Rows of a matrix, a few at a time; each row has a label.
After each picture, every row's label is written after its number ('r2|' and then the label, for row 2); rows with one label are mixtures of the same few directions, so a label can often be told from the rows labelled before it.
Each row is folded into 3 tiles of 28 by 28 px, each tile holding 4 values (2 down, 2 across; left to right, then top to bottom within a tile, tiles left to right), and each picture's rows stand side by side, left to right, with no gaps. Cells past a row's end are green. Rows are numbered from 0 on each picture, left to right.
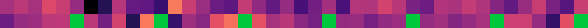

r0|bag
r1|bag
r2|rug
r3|bag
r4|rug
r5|rug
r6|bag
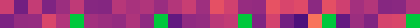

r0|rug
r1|rug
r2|bag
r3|bag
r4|rug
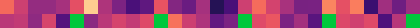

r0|bag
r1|rug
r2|bag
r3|bag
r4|rug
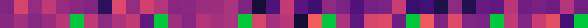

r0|rug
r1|rug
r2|bag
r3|bag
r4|bag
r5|bag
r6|bag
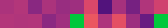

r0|rug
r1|rug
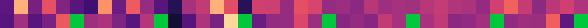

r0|rug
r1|rug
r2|bag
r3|bag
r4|rug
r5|bag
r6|bag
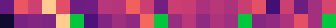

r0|bag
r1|bag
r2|bag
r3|rug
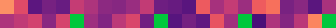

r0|rug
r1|bag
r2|rug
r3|rug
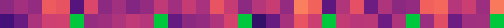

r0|bag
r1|rug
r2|bag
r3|bag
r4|rug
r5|bag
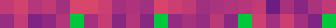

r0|bag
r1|bag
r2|bag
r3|rug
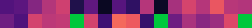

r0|bag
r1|bag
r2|bag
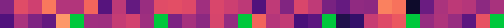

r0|bag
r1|rug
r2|bag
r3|rug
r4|bag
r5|bag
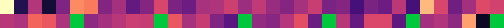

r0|rug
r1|rug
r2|rug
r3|bag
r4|bag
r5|bag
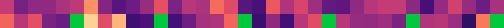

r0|rug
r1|rug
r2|bag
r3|rug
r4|rug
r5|bag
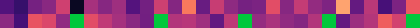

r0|bag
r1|bag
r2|rug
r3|rug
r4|rug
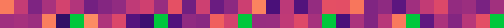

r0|bag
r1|rug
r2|rug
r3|rug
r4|rug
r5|rug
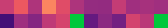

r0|bag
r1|rug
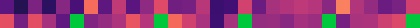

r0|bag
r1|rug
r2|bag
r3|rug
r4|rug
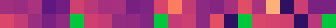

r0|bag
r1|bag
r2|bag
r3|rug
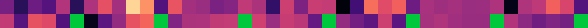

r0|bag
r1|bag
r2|rug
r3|rug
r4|rug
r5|bag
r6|rug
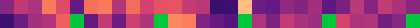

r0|bag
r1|bag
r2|bag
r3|bag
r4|rug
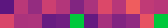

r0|rug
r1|bag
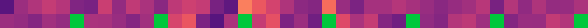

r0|rug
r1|rug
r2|bag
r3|bag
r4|rug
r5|bag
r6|rug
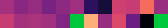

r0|bag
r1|rug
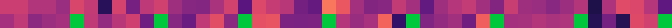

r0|bag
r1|rug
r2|bag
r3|bag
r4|bag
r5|bag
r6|rug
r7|rug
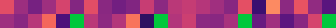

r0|bag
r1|bag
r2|bag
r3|rug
